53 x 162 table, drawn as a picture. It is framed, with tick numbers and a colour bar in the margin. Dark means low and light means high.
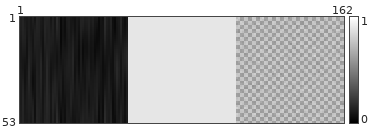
The table splits into one row of 3 panels. Panel 1,1: very low, streaked downward, faint in contrast. Panel 1,2: very high, flat. Panel 1,3: high, checkered.
